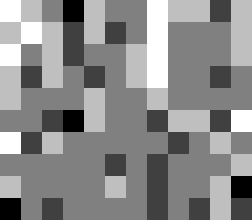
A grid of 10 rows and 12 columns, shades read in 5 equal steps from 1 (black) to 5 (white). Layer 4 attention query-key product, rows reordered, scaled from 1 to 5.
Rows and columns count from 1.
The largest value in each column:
5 5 4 3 4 4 4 5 4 4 4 5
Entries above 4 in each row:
2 2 2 1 0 1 1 0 0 0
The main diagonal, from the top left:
5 5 4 3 4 3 3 2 3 2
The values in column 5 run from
2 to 4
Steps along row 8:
same same same same down up down up same same up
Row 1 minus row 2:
1 -1 -1 -1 0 1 0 0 1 1 -1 0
